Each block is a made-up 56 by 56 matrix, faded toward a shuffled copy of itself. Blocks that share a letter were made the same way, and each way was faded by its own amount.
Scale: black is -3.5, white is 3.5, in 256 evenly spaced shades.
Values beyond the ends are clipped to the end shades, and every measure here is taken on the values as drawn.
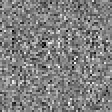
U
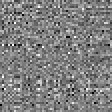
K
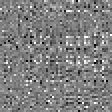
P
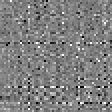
P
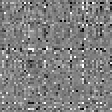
P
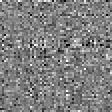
K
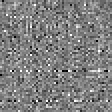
K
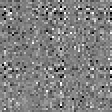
P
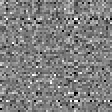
K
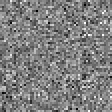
U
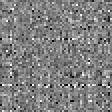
K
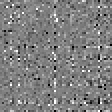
P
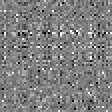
P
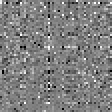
P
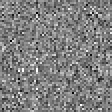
U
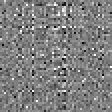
P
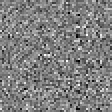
U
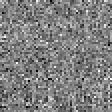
U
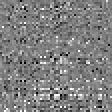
P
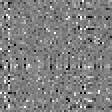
P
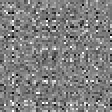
P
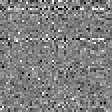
K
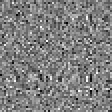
U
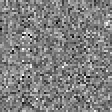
U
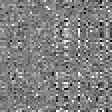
P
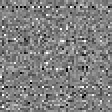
K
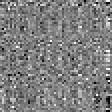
P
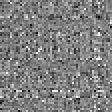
K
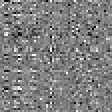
P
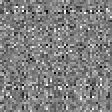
K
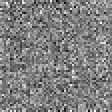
U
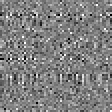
K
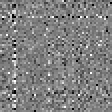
P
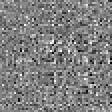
K
